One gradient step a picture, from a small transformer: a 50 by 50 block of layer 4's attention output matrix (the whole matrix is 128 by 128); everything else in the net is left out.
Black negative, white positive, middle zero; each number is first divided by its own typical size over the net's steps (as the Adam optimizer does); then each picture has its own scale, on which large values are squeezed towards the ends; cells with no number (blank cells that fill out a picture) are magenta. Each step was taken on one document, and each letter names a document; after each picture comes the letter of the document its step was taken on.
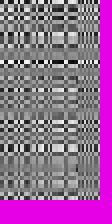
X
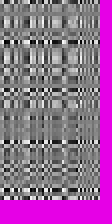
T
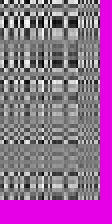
X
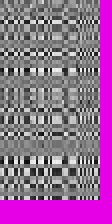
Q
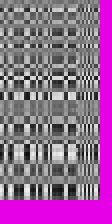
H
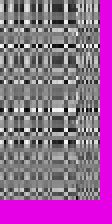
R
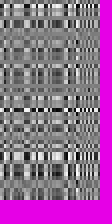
H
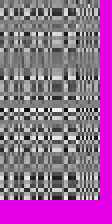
R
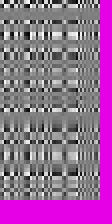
T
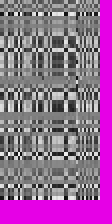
R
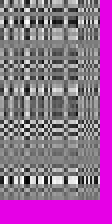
X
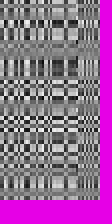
X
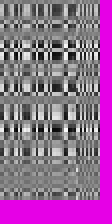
R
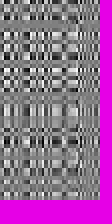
T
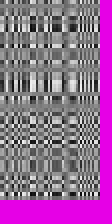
Q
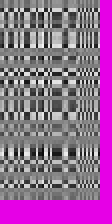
Q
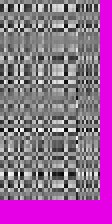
R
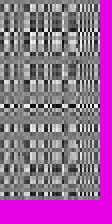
Q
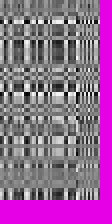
H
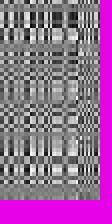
X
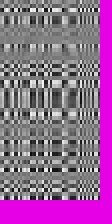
Q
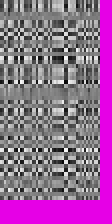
R
